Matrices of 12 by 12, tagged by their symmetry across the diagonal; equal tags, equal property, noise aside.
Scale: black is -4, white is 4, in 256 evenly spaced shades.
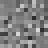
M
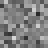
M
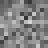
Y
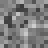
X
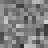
M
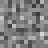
Y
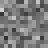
Y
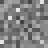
X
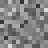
X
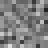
M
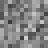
Y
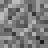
X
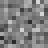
M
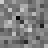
X
